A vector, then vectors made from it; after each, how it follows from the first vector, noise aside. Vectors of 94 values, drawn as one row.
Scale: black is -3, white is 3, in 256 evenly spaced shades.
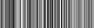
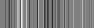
partly zeroed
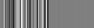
partly zeroed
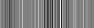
partly zeroed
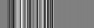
partly zeroed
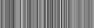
shrunk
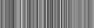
shrunk
